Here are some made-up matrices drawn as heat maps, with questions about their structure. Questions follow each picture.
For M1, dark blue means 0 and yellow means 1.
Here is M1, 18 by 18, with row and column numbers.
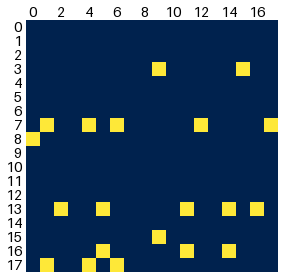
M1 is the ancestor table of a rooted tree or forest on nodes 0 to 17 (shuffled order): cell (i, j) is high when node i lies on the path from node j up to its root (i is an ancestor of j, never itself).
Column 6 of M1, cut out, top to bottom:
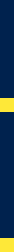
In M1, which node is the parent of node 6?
17
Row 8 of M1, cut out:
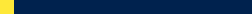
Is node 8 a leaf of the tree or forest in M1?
no
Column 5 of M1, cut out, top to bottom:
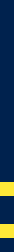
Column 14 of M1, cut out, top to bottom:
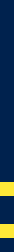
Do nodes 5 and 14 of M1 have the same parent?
yes
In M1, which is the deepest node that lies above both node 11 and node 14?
16
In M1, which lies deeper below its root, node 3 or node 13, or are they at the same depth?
the same depth
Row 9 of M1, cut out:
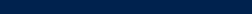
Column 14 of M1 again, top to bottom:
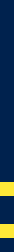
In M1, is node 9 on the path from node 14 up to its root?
no
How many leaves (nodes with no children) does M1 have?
11
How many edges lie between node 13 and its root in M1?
0
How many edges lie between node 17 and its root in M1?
1
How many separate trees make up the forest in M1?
5
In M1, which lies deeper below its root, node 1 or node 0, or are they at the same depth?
node 1
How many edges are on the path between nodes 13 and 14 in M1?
2
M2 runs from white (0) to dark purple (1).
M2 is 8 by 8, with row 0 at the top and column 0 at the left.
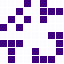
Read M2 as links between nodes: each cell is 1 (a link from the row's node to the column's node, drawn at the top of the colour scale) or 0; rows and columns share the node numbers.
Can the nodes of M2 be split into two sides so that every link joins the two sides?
no
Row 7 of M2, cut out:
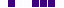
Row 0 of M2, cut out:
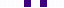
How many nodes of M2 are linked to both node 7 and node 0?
1
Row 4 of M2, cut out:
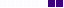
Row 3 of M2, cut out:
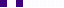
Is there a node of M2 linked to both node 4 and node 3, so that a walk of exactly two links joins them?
no
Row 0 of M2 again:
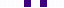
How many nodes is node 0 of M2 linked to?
2
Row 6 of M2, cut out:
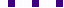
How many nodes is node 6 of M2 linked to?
3
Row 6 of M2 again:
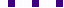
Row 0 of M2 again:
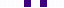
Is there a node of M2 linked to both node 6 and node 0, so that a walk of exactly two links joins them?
no
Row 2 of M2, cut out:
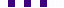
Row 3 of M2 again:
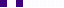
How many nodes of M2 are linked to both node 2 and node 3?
0
